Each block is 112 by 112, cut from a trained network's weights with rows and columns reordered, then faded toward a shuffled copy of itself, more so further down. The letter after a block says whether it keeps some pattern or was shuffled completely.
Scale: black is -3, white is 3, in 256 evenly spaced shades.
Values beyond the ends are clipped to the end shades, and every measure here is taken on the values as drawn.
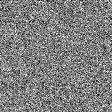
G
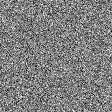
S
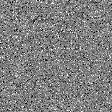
G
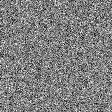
S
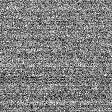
G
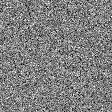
S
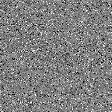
G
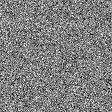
S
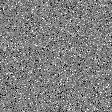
S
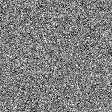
S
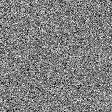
G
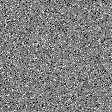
S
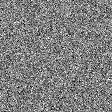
S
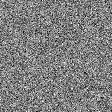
S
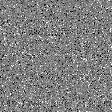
G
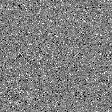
G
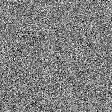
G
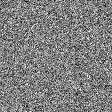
G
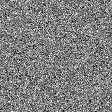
S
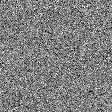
S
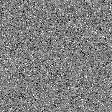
S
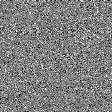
G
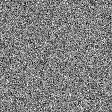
S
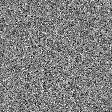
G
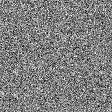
S
